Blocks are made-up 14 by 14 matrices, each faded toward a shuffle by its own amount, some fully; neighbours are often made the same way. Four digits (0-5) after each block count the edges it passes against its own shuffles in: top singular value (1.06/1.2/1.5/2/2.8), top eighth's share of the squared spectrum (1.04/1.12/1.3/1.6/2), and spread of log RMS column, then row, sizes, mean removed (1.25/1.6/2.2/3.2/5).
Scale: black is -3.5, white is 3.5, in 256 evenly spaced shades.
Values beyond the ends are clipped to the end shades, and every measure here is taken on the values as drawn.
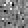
0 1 0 0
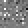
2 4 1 1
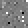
1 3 0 0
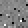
0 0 0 0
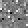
0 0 0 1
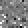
0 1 0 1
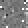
1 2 0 0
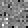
0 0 0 0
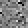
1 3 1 0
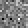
1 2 0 1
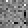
2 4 0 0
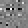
3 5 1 1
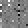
2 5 1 1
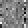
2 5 2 0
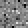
0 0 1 0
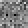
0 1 0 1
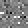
1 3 0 2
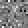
1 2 0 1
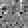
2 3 1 0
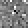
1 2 0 0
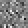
2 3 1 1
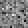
0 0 0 0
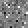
0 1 0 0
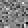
1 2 1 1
